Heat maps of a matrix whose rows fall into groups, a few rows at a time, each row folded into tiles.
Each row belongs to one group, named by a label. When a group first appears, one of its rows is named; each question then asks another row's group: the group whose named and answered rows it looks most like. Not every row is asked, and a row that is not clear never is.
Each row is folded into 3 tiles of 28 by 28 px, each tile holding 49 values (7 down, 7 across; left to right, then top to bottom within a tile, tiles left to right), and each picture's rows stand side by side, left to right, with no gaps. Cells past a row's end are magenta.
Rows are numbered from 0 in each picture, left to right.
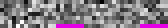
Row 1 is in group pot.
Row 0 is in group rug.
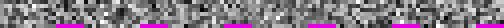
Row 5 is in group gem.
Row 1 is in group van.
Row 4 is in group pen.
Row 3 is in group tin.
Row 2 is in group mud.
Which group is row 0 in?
pot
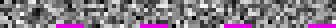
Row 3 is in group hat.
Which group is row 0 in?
van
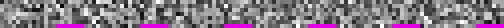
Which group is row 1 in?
pen
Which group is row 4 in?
hat
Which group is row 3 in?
hat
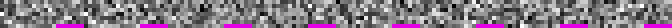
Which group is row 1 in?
hat
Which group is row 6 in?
gem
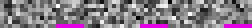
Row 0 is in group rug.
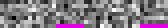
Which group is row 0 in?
pot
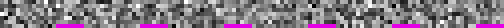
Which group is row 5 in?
van
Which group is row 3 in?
pen
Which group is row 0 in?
hat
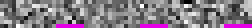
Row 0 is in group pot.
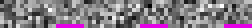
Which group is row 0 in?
van
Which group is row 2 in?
rug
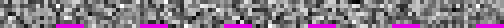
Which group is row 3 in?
gem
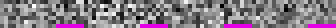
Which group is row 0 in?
pot
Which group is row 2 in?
gem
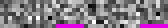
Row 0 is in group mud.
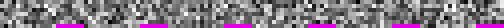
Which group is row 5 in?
gem
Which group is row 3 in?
mud
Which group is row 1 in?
hat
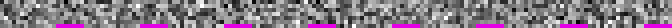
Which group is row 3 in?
pot
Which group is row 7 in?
van
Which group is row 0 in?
van
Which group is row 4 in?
rug
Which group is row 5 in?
tin
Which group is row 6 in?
hat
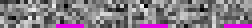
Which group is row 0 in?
pot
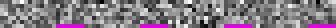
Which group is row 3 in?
pot
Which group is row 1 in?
pot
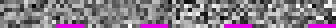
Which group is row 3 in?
pot
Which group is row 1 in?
hat
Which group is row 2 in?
hat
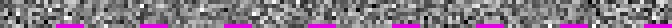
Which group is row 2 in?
rug
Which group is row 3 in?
pen
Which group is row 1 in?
tin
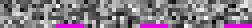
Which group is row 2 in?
gem
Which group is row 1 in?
van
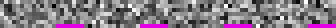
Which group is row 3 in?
pot
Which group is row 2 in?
gem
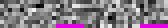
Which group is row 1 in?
gem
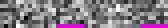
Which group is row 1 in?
pot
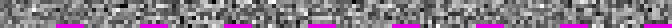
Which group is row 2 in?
rug
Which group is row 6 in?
pen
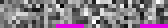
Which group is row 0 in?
pen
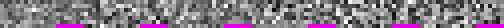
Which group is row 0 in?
pot
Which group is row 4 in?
pen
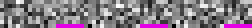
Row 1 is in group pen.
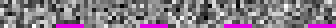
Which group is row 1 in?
hat
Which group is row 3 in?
pen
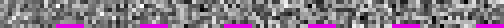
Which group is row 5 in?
rug
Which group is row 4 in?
gem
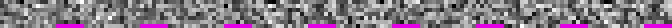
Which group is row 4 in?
rug
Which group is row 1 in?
tin
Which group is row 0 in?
mud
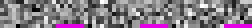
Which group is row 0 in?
mud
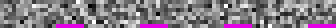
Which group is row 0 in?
pot
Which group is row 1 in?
rug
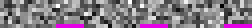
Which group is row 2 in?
gem
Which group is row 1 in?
hat
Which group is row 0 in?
rug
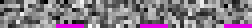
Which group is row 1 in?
mud
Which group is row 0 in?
gem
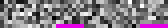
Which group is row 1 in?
hat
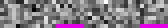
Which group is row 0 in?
mud
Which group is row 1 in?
gem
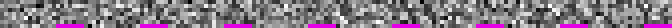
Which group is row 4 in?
pot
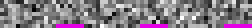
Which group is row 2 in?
tin
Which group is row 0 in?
mud
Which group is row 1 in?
pot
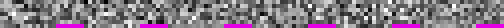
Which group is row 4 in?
mud
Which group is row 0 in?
tin
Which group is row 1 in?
hat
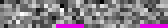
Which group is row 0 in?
pen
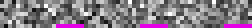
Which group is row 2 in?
pen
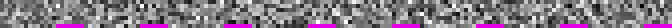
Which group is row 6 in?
pot
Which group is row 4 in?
pen
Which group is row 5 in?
hat
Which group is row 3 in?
pen
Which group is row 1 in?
mud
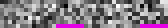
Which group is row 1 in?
pot
